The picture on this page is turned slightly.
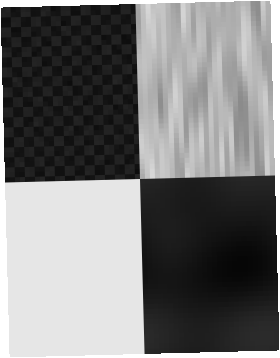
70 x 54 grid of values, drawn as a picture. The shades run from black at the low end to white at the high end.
The table splits into 2 rows of 2 panels. Panel 1,1: very low, checkered, faint in contrast. Panel 1,2: high, streaked downward. Panel 2,1: very high, flat. Panel 2,2: very low, smooth, faint in contrast.
